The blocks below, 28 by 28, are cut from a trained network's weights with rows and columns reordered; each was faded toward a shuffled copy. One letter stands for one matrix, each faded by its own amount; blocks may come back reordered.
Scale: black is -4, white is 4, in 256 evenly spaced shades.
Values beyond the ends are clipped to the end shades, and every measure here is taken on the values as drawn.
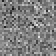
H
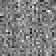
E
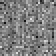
E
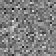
H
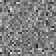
H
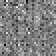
E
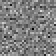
H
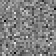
H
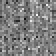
E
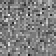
H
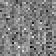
E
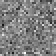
H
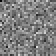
H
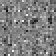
E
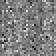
E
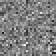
H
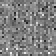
E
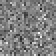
H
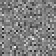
H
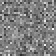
H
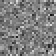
H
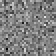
H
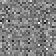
H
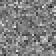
H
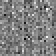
E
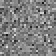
H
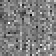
E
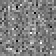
E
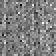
E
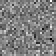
H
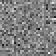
H
